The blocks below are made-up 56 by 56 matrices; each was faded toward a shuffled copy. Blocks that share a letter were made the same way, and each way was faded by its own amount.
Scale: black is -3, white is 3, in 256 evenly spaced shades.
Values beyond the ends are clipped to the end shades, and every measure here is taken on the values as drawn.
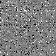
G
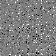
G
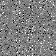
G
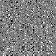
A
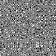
A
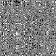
A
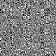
A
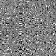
A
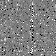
G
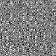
A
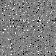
G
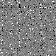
G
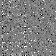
G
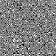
A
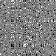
A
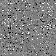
G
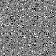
A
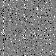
G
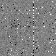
G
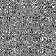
A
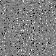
G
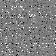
G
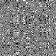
A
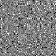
A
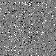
G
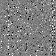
G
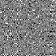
A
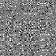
A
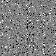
G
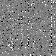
G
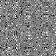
A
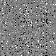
G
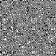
A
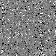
G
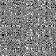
A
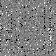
G
